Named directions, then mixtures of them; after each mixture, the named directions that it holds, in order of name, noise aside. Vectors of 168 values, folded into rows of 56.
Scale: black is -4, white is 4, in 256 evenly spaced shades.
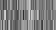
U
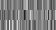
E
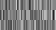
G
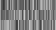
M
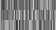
M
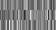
E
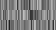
E, G, U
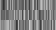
M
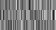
G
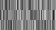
G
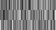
E, G, M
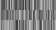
M
